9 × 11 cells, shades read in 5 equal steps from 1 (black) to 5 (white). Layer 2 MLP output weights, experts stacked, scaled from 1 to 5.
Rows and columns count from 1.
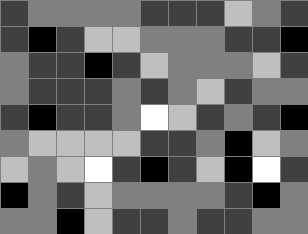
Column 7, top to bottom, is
2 3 3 3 4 2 2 3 3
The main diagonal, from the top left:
2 1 2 2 3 2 2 3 2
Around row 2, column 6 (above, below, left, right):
2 4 4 3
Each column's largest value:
4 4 4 5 4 5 4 4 4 5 3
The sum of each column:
23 22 22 29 26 24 25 26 20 27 20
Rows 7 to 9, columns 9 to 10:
1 5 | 2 1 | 2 3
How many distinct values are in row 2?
4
